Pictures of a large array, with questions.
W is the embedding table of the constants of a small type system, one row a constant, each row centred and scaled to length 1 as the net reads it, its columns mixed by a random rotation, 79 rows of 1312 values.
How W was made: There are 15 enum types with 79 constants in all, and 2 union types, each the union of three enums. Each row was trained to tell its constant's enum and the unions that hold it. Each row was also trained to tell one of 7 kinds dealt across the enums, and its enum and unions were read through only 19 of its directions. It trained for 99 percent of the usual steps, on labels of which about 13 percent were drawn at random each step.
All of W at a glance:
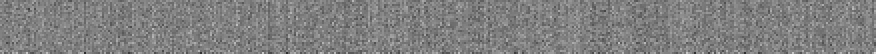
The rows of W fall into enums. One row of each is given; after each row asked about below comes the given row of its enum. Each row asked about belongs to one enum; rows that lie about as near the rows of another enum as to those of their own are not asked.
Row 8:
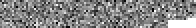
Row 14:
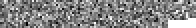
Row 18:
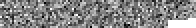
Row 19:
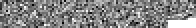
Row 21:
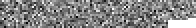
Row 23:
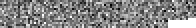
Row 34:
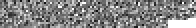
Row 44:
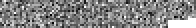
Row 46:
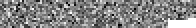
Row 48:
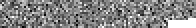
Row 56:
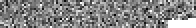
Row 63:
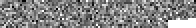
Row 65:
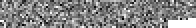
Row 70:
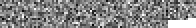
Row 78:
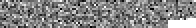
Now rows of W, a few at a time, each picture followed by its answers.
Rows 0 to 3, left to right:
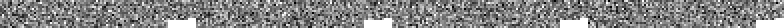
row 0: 46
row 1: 34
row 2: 23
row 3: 14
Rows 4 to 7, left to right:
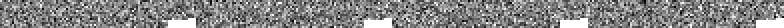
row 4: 56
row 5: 34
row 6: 21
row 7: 70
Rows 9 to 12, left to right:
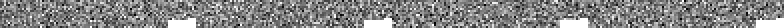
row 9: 44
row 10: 19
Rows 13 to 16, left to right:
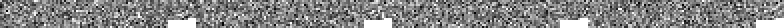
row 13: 19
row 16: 14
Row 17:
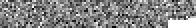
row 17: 78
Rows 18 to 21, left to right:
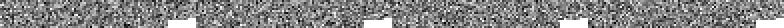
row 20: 44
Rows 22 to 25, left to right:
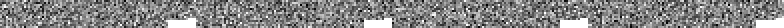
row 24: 65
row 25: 18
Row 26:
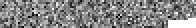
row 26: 18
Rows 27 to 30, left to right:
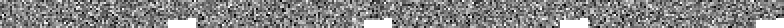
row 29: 48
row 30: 78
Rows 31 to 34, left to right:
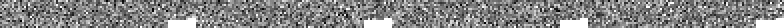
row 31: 8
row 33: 8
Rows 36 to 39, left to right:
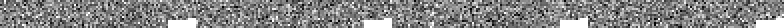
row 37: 8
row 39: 19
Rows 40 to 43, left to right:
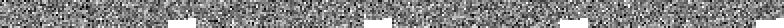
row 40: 19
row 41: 8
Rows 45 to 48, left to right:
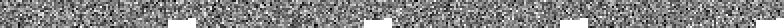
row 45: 65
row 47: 63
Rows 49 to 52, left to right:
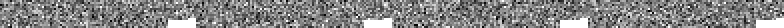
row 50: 34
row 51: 18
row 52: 65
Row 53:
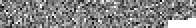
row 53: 18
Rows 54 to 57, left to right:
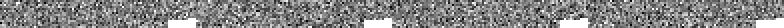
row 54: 14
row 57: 70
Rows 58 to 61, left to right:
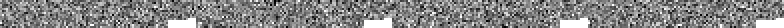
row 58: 78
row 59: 18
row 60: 34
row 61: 78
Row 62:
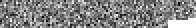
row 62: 34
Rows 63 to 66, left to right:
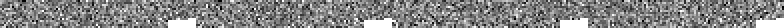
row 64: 63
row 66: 14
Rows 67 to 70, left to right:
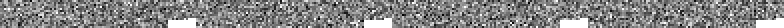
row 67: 65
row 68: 14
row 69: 78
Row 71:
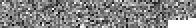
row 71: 65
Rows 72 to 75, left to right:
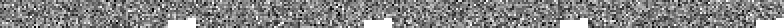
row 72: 8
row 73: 46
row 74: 70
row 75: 21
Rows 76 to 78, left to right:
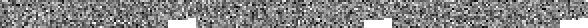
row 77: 21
